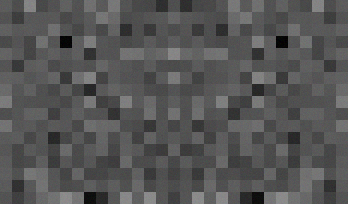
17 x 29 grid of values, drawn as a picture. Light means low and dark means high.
Slope: none. Grain: fine. Odd rows or columns: none. Mirror symmetry: left to right. Histogram: heavy tails on both sides.
